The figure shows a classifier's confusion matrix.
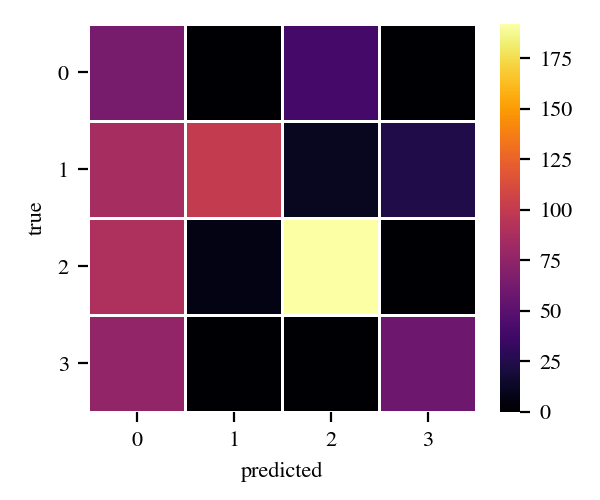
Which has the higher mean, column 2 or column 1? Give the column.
2
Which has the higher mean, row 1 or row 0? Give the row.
1
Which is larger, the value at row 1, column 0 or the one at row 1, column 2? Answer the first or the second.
the first
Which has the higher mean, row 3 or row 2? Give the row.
2
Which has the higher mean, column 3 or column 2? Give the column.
2
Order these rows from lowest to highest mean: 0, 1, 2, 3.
0, 3, 1, 2
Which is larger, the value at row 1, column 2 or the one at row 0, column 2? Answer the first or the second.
the second
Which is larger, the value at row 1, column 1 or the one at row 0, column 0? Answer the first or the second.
the first
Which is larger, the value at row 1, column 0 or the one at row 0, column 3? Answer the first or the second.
the first
